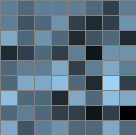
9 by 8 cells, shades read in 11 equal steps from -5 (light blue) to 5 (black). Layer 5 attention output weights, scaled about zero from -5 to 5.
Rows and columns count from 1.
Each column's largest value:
3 2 0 3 3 4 2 5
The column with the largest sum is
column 6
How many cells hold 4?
2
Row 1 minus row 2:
0 -1 -1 1 -3 -3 0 1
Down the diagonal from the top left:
-1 1 -2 2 2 3 -4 5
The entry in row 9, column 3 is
-1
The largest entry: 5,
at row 8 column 8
